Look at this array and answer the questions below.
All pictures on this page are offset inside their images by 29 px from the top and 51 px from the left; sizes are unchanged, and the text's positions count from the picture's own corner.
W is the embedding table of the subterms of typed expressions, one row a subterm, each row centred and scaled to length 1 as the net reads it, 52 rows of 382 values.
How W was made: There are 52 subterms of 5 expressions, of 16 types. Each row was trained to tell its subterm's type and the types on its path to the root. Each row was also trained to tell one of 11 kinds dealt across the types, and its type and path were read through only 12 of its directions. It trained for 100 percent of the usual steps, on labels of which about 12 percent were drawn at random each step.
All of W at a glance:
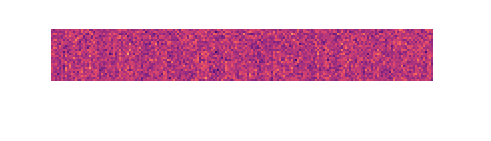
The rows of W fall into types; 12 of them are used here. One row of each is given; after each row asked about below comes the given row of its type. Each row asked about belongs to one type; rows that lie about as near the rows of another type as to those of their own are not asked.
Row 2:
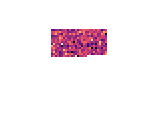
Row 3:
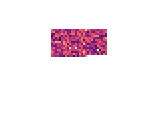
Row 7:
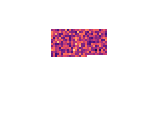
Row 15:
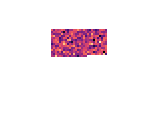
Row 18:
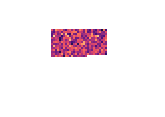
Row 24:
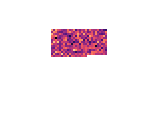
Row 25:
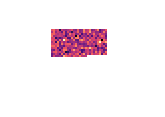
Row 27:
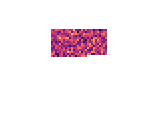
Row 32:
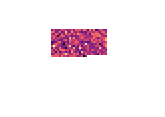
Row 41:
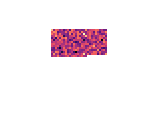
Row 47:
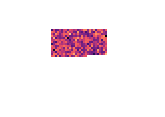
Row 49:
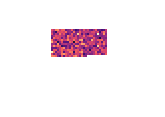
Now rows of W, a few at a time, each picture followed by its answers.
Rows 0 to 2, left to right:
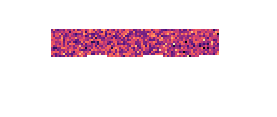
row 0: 49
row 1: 47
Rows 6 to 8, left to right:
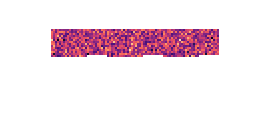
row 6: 49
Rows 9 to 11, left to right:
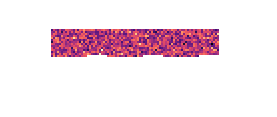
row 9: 7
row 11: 24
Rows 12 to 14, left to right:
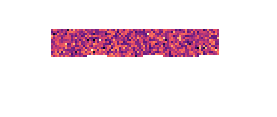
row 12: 15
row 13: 47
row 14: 49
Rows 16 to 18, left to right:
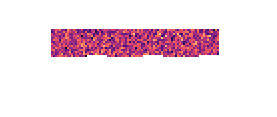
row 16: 18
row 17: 27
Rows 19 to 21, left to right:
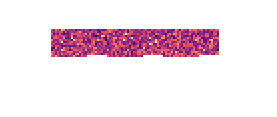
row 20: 15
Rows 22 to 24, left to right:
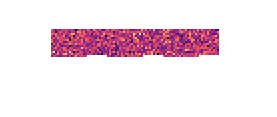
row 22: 2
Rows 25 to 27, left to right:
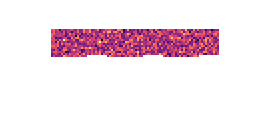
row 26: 32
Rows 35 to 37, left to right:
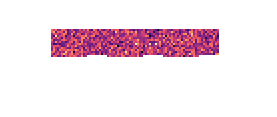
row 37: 2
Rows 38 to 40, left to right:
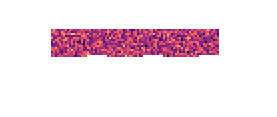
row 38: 7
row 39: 32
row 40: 7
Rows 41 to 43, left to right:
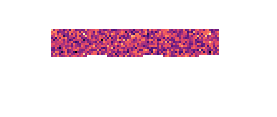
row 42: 2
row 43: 32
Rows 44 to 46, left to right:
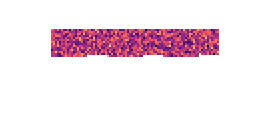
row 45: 49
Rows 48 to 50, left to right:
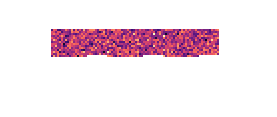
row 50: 15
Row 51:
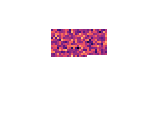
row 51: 32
